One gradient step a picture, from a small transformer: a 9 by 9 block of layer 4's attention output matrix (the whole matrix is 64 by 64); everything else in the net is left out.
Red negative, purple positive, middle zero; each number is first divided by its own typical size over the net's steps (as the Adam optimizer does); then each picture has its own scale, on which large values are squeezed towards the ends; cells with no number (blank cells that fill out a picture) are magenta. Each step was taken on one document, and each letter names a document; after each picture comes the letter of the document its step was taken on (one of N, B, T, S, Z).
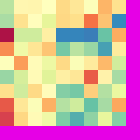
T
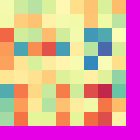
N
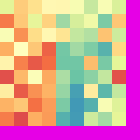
T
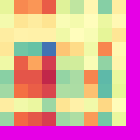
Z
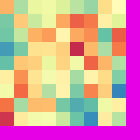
T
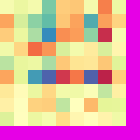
Z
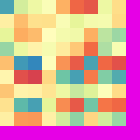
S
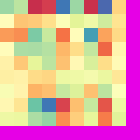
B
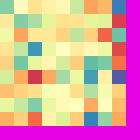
N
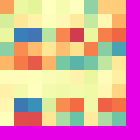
S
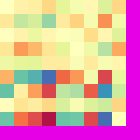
Z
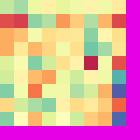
N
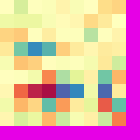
B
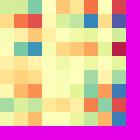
N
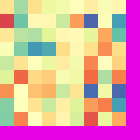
N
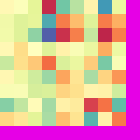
B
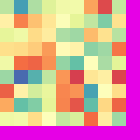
S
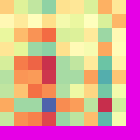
Z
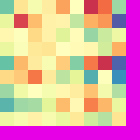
N
